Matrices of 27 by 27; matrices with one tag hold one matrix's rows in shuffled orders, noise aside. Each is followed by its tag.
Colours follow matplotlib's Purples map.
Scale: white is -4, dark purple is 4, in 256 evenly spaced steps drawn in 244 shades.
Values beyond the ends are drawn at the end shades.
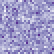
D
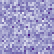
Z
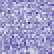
Z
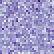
D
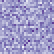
Z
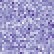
Z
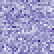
D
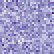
D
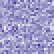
D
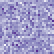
D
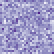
D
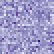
D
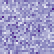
D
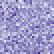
D
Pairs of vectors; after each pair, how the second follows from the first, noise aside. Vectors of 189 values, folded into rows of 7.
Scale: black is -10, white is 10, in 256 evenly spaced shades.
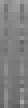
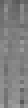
negated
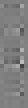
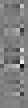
scaled up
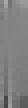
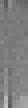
negated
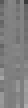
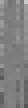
negated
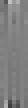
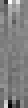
scaled up
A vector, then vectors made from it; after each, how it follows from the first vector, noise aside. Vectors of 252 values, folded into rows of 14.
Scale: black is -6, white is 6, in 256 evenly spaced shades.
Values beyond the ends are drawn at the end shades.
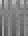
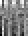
scaled up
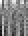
scaled up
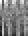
scaled up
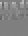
partly zeroed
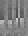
wrapped around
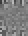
sign-scrambled
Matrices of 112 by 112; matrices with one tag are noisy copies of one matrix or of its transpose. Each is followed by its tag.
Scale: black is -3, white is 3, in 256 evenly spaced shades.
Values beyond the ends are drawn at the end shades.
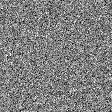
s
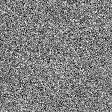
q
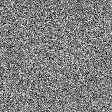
q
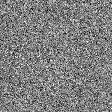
q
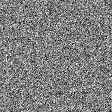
s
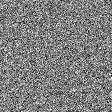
s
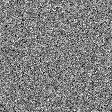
s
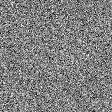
q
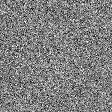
q
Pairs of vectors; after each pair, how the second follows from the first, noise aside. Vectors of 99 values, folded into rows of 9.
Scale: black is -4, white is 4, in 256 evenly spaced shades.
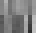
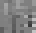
partly zeroed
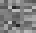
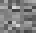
negated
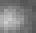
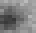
negated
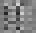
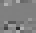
partly zeroed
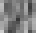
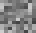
sign-scrambled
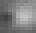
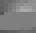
partly zeroed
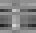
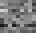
sign-scrambled
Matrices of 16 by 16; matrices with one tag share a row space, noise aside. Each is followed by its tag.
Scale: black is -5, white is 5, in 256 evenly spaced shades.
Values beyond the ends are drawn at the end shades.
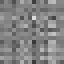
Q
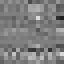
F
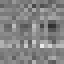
Q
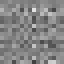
Q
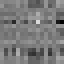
F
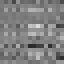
F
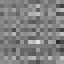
F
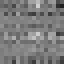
F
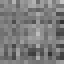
F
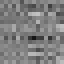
F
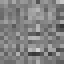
F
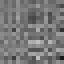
F
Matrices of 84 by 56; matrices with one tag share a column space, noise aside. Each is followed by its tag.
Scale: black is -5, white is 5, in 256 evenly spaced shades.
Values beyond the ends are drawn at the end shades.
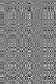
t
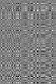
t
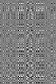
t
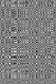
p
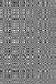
p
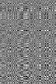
t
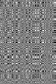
p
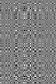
t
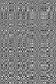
t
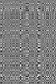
t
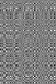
t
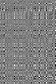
t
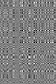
p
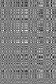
p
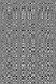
t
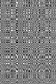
p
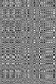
p
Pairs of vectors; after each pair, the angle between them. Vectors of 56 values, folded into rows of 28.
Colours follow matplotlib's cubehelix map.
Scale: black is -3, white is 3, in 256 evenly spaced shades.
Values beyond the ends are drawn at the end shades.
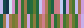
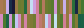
partly opposed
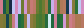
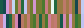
partly aligned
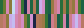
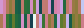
partly opposed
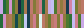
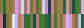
partly opposed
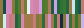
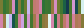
partly aligned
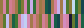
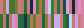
nearly opposite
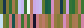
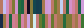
nearly opposite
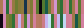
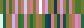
nearly opposite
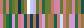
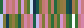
orthogonal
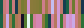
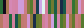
orthogonal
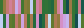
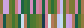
partly aligned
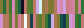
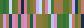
partly aligned
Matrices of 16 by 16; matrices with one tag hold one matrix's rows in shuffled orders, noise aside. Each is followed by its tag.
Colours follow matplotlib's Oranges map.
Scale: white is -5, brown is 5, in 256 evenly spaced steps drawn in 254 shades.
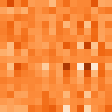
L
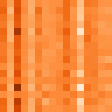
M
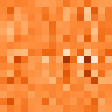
L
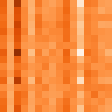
M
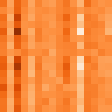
M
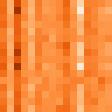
M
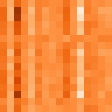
M
